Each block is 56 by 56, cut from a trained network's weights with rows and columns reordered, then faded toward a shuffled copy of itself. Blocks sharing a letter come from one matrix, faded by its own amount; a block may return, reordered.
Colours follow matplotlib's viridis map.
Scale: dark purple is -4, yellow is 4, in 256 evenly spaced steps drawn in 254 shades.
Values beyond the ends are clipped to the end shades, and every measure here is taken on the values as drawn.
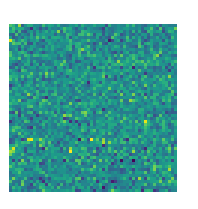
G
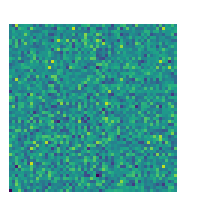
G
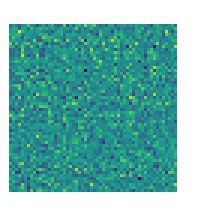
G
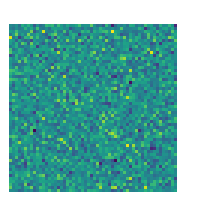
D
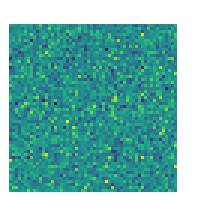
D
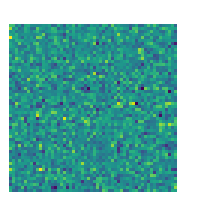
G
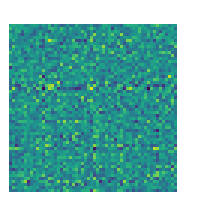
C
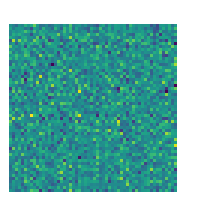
G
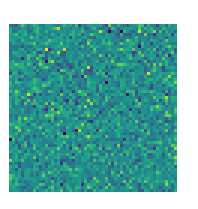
D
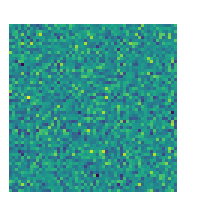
G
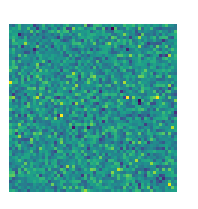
D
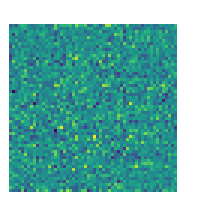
G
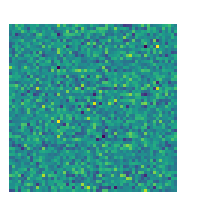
G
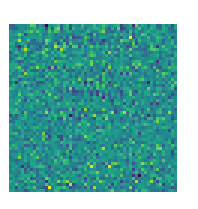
G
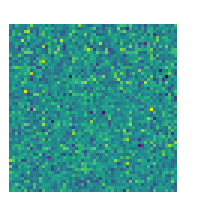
D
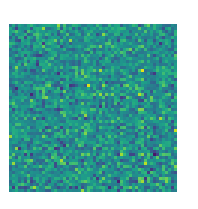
C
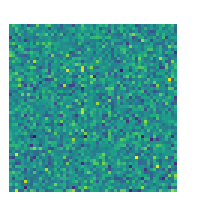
D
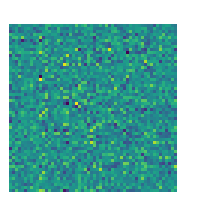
G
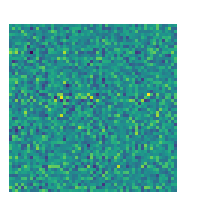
C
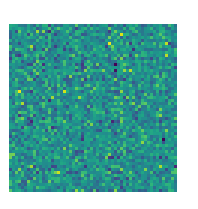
G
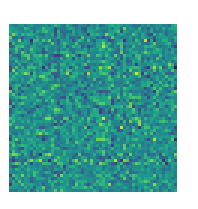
C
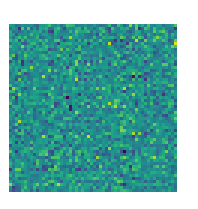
G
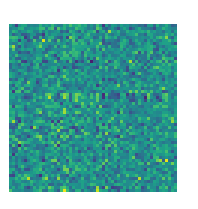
C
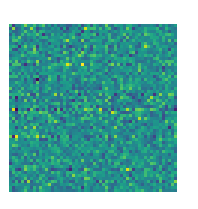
C
